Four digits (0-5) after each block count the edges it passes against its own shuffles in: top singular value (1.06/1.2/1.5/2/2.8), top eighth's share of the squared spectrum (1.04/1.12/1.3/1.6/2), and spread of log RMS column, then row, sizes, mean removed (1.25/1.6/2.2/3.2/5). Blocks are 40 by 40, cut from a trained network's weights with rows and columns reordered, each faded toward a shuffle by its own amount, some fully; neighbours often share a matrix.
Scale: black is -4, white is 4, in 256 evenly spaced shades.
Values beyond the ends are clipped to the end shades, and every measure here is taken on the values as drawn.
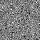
0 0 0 0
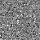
1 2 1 0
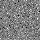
0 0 0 0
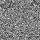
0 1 0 0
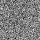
0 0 0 0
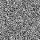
2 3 0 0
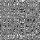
3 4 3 2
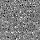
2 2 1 0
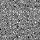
2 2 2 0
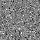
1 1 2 0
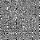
2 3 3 0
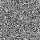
2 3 0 1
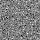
0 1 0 0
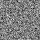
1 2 0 0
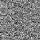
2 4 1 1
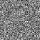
3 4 1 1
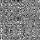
2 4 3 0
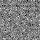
0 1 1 0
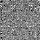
2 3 2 1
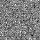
2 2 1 0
